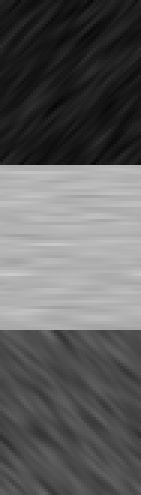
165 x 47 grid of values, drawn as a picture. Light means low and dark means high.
It is made of 3 by 1 panels. Panel 1,1: very high, slanting up to the right, faint in contrast. Panel 2,1: low, streaked across, faint in contrast. Panel 3,1: high, slanting down to the right, faint in contrast.
